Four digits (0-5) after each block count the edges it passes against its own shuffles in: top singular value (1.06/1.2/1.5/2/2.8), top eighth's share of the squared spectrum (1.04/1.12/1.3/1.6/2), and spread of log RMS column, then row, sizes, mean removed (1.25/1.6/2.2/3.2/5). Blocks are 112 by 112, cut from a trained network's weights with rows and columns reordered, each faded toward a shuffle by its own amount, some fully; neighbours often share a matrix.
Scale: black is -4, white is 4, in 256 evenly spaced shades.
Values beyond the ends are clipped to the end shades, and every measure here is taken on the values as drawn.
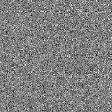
3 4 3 2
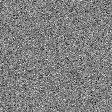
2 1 0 0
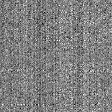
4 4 1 3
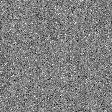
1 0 0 0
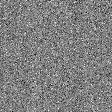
0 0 0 0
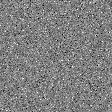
0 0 0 0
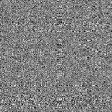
4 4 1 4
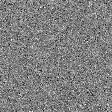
2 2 0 1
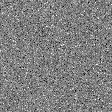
0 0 0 0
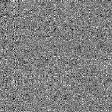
3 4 3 3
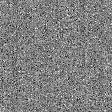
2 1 0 0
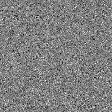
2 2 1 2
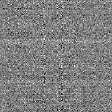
3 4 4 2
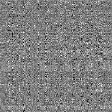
3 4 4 2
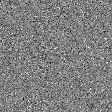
1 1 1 0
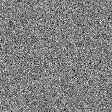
2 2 0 1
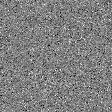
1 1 0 0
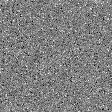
0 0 0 0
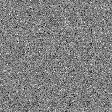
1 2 1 0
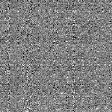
3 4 3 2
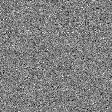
2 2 0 1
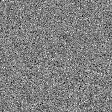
1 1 0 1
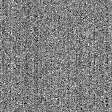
3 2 0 1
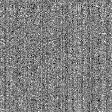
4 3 1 2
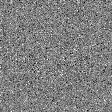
1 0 0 0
